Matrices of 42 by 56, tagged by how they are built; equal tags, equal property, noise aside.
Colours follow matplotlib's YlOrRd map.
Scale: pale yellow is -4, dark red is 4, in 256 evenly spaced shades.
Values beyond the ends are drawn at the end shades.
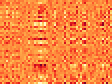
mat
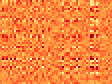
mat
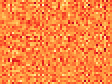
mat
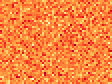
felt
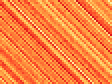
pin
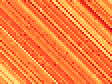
pin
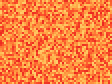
felt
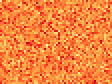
felt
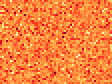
felt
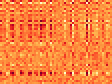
mat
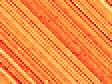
pin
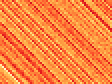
pin
